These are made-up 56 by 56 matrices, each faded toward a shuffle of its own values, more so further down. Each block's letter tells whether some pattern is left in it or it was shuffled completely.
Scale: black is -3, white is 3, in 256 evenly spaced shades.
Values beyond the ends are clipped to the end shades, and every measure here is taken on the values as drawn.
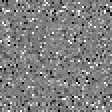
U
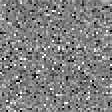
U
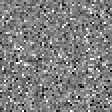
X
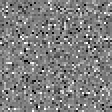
U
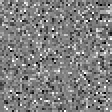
U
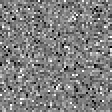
U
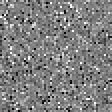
X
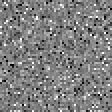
U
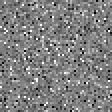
X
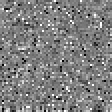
U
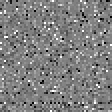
U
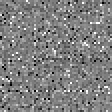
U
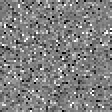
X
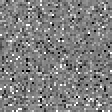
U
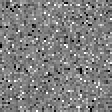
U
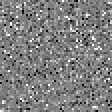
U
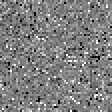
U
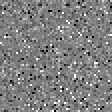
X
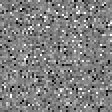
U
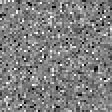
X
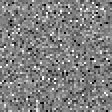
X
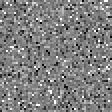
U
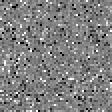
U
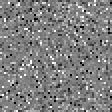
U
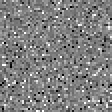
U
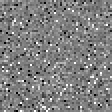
X
